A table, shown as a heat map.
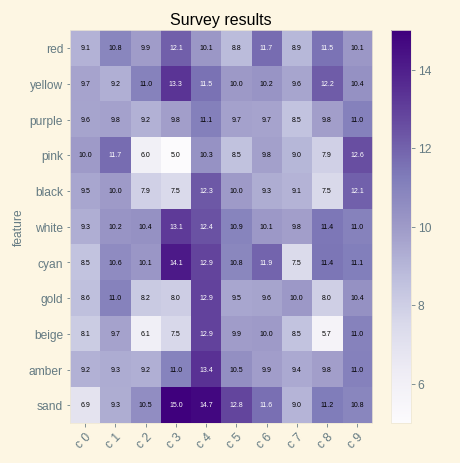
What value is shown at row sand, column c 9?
10.8
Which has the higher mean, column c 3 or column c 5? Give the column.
c 3
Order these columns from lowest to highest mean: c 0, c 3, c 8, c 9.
c 0, c 8, c 3, c 9
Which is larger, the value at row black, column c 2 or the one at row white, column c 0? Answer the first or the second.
the second
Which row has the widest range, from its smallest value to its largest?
sand
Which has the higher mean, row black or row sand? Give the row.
sand
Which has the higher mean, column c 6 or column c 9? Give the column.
c 9
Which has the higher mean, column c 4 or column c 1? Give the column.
c 4
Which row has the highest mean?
sand
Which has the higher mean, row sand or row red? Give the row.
sand
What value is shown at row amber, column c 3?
11.0
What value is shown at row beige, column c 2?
6.1
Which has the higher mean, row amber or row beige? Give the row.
amber
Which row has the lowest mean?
beige
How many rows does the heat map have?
11
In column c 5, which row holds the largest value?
sand
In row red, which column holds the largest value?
c 3
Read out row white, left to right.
9.3 10.2 10.4 13.1 12.4 10.9 10.1 9.8 11.4 11.0
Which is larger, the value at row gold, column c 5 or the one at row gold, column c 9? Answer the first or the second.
the second
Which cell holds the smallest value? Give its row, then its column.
pink, c 3
